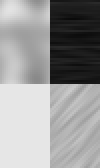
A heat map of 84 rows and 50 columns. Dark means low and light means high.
It is made of 2 by 2 panels. Panel 1,1: high, smooth. Panel 1,2: very low, streaked across, faint in contrast. Panel 2,1: very high, flat. Panel 2,2: high, slanting up to the right, faint in contrast.
